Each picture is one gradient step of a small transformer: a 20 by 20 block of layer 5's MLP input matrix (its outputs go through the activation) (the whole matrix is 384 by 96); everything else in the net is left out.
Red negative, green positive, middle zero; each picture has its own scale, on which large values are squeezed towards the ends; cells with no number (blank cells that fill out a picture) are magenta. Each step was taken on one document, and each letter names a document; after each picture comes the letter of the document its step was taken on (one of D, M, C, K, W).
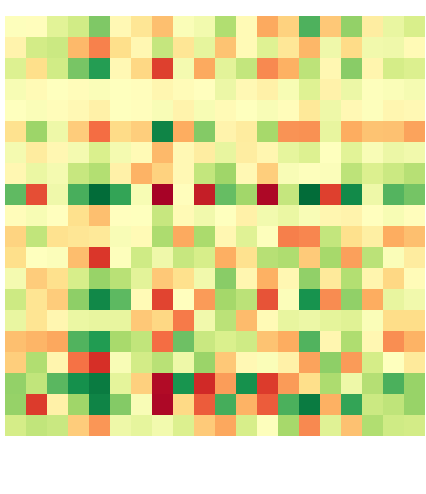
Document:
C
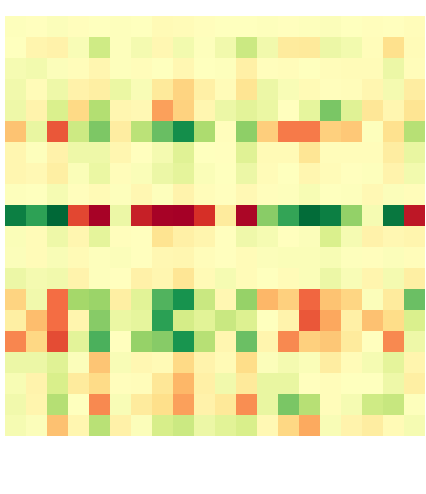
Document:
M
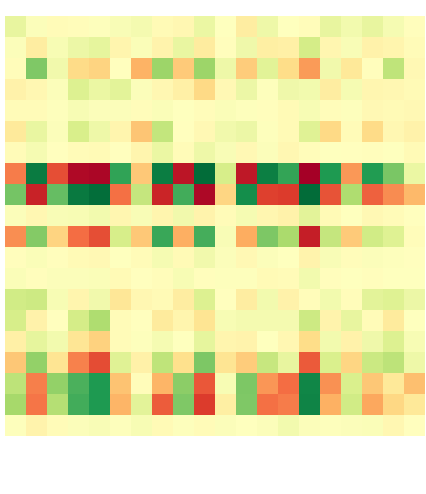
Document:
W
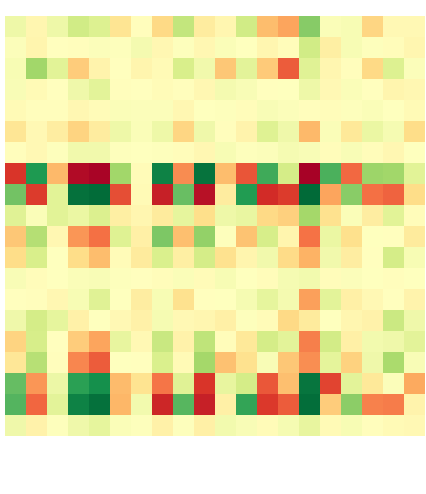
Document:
W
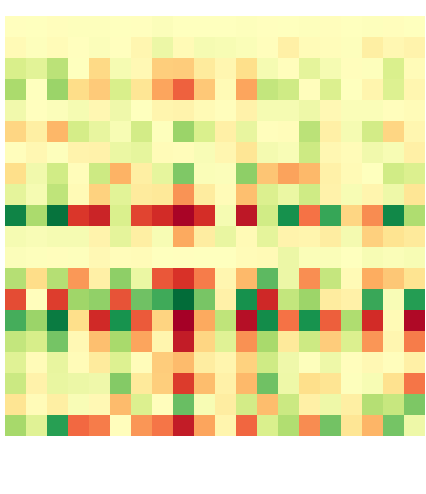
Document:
M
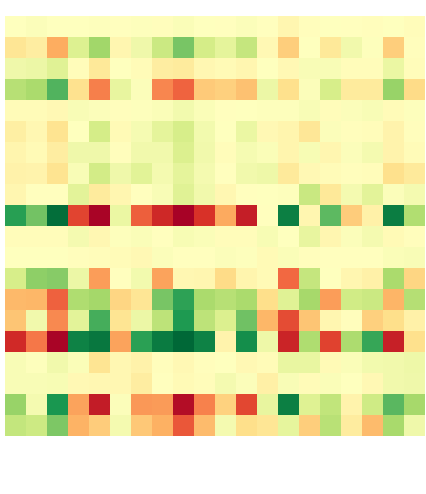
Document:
M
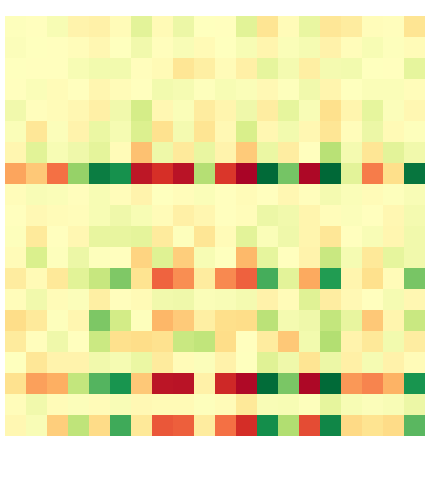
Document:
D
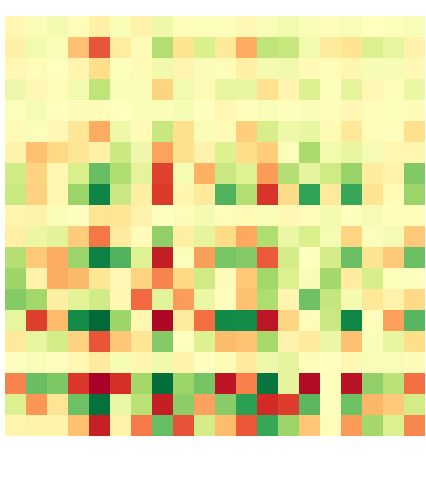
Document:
C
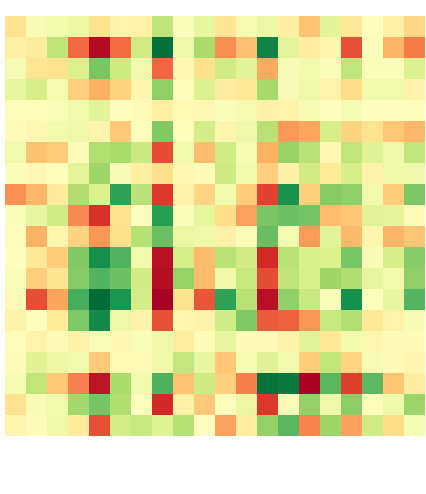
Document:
C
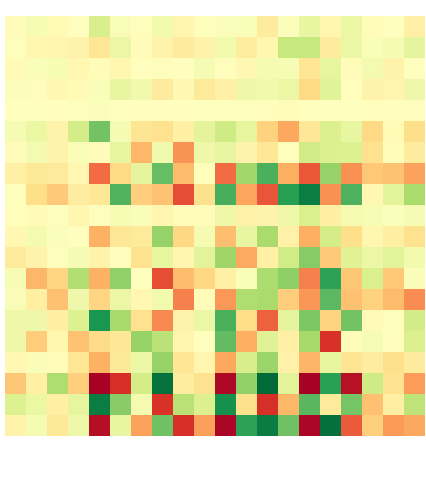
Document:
C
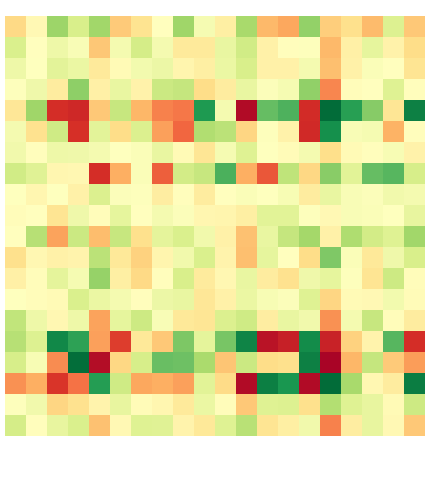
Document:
D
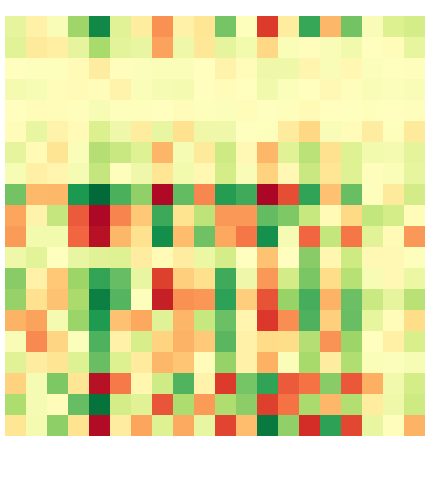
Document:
C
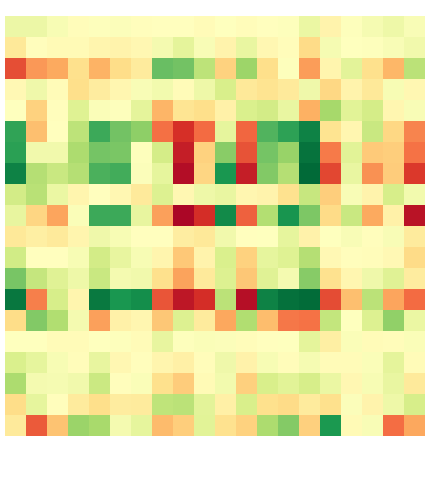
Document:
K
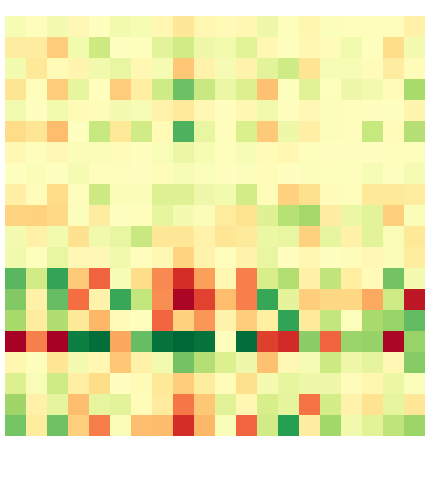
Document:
M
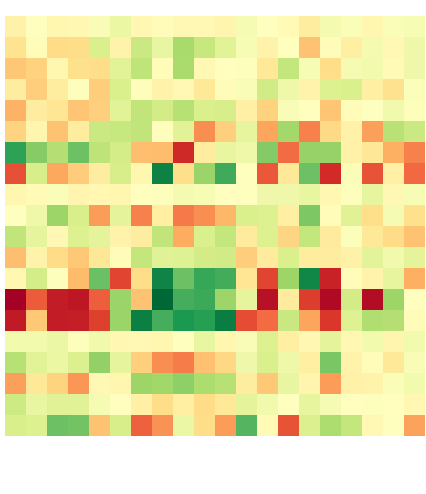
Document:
K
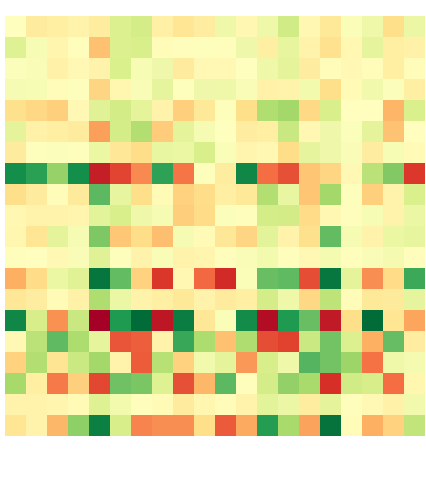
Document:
D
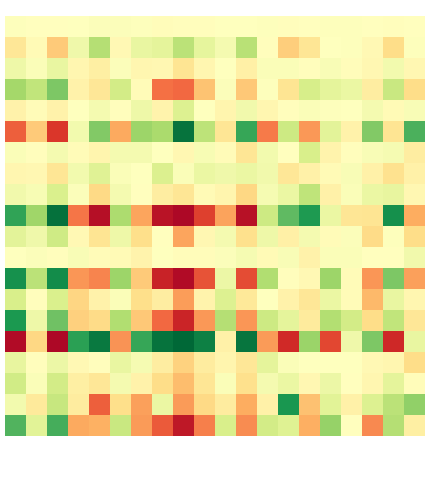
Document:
M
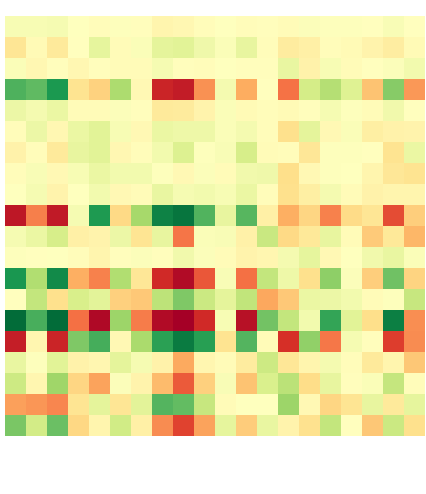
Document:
M
